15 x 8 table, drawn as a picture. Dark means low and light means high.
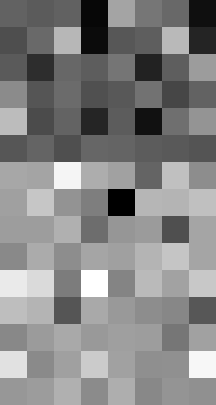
Grain: fine. Average level on the scale: 50%. Seam: horizontal, 40% of the way down, the bottom part higher. Odd rows or columns: none.
